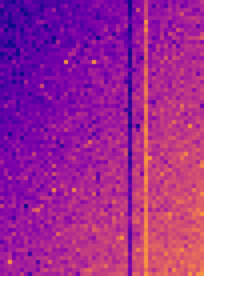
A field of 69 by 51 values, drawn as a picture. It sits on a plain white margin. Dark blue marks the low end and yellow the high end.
The field climbs toward the bottom right. Columns 33 and 37 stand out from the rest. The bottom right is the ninth with the highest average. No regular stripes run through it. The histogram is bell-shaped. The ninth with the lowest average is the top left.
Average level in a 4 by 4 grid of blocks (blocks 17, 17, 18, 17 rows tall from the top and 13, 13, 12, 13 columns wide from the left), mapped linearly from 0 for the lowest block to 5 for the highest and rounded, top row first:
0 1 2 3
1 2 2 3
2 3 3 4
2 3 4 5
